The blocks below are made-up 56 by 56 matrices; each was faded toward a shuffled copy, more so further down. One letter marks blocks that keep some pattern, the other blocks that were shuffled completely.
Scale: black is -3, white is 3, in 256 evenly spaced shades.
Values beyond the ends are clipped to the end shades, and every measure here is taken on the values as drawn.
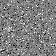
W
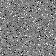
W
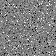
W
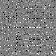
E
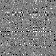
E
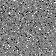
W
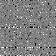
E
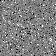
W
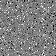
W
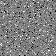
W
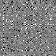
E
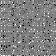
E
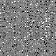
E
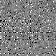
E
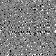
E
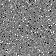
W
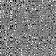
E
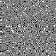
E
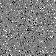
W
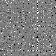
E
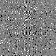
E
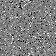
W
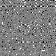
E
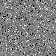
W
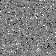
W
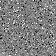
W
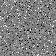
W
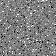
W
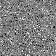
W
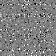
E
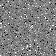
W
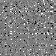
E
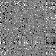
E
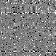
E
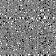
E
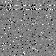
E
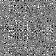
E
